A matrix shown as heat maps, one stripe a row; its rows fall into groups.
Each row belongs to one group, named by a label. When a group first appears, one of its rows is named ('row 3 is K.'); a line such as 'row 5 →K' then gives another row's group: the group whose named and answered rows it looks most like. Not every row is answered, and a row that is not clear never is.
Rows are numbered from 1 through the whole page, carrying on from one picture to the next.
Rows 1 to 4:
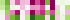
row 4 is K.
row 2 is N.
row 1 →N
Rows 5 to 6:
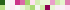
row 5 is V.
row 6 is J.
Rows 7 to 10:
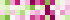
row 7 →N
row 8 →J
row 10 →N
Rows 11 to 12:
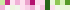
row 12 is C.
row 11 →C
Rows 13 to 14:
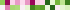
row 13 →C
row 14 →K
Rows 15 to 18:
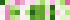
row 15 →V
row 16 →K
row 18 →K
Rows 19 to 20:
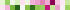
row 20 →K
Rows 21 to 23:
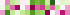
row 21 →K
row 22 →N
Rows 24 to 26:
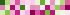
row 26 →N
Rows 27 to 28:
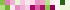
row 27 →C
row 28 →N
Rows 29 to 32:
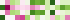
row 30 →C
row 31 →K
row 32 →V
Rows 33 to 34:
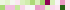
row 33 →J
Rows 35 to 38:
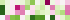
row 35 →J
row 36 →V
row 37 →V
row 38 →K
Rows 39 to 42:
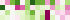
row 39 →K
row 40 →V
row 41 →J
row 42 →J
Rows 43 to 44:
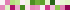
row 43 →K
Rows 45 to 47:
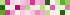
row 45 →C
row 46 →V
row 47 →C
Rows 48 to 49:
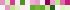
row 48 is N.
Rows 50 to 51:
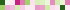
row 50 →V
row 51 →C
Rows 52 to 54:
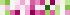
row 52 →N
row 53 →C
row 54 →N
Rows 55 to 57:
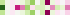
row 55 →J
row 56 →V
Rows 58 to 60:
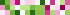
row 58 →V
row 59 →J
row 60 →K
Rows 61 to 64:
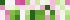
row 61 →V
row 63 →K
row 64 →K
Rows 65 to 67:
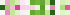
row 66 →V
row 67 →K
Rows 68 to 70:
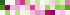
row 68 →V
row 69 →C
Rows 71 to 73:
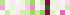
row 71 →J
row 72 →C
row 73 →J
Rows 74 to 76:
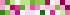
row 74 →J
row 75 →N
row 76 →V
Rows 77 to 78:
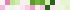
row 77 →K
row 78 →C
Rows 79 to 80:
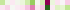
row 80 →C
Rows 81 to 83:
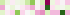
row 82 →C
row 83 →C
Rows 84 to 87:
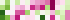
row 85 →N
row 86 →V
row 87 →V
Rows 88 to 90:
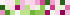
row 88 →C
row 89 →V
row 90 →J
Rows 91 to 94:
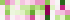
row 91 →C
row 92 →J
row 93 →J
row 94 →C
